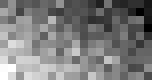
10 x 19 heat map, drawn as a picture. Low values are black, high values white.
Overall the values sit about 50% of the way up the scale. The halves do not mirror each other. There is an overall slope up to the bottom left. The values follow a bell shape. The ninth with the highest average is the bottom left. There are no regular stripes.
